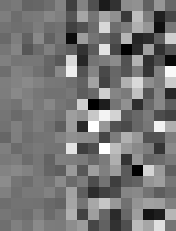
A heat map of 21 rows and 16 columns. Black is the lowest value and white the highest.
The halves do not mirror each other. The grain is fine, like static. No single row or column stands out from its neighbours. No overall slope runs across the table. The top right is the ninth with the lowest average. The left part is calmer, up to a seam about 40% of the way across. There are no regular stripes.
